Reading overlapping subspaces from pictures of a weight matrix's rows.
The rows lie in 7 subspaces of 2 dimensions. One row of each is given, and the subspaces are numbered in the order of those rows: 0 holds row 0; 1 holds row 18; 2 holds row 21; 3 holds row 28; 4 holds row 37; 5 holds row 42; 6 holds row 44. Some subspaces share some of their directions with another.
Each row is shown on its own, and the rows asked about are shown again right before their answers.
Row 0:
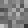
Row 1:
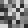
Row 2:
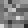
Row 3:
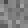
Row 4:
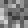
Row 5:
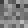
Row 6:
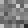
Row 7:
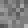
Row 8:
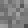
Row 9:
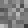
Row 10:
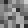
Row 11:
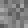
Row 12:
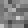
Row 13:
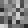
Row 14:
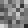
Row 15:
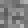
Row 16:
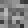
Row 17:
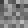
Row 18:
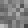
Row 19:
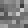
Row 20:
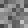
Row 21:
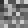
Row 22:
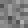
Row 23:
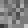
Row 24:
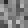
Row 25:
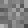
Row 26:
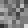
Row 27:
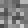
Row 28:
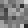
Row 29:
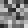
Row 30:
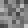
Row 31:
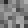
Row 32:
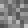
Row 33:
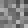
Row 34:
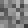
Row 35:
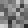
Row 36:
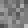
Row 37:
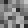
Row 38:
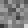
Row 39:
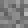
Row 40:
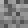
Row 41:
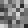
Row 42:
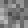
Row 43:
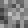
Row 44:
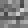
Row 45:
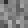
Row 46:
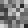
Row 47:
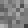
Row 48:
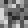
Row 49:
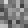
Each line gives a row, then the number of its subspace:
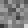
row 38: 6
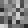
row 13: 3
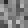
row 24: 4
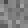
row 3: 4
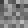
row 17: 2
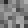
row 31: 4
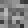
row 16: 3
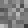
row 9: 0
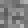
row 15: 3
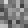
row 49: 4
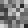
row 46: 3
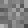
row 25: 0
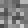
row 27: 3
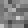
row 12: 6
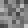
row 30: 2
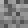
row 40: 2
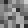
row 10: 4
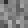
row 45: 4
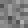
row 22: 0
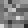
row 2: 6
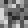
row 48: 5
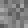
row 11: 5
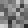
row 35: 5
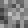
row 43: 5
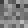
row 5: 2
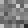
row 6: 2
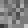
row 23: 3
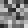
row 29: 6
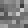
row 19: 6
